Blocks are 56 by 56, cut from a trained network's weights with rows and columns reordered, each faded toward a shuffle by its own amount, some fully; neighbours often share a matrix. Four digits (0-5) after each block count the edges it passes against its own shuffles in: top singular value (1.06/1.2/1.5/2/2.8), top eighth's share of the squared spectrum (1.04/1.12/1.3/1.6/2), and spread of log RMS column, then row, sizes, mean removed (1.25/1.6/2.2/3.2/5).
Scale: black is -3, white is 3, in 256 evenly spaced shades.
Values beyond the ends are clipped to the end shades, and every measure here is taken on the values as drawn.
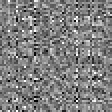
4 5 3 2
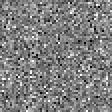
2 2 0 0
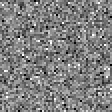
0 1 0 0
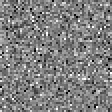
0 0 0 0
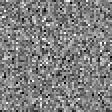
2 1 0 0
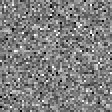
0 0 0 0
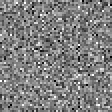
2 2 1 0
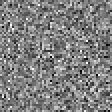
3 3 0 1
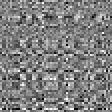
4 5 1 3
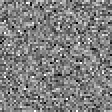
0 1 0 0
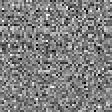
4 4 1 2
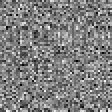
4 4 1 2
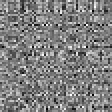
4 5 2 3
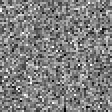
0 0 0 0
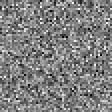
2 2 0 0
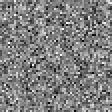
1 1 0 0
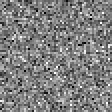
0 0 0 0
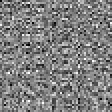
4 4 3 1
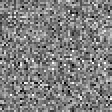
3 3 1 1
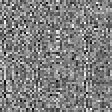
4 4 2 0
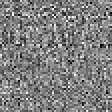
3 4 1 2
